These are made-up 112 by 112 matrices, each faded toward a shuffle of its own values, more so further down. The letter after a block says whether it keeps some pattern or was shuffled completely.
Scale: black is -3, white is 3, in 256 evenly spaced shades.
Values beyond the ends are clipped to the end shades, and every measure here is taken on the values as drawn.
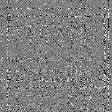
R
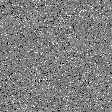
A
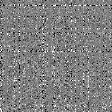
R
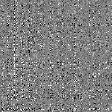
R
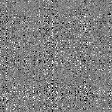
R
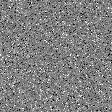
A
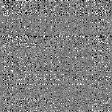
R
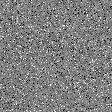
A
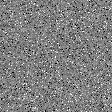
A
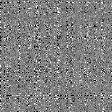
R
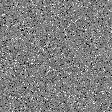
A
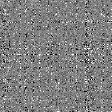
R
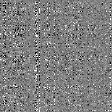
R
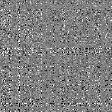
R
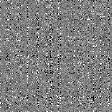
R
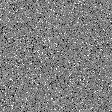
A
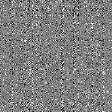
R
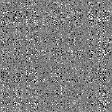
R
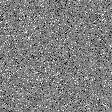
A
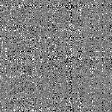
R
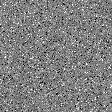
A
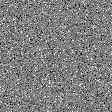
A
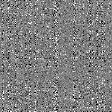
R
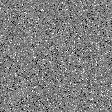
A
